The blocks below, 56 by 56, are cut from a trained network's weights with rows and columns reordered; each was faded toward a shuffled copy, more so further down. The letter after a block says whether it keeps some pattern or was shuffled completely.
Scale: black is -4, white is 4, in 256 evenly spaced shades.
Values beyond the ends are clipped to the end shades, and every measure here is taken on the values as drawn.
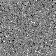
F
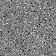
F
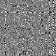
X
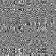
X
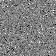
F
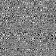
X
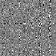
X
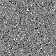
F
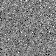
F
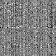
X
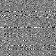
X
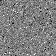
F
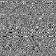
X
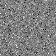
F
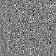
X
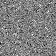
F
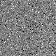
F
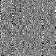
X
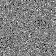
F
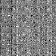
X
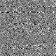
X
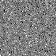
F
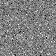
F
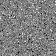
F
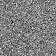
F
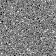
F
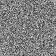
F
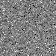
F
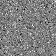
F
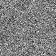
F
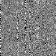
X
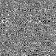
X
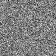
F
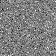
F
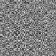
X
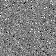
F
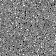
F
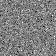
F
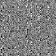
X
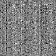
X
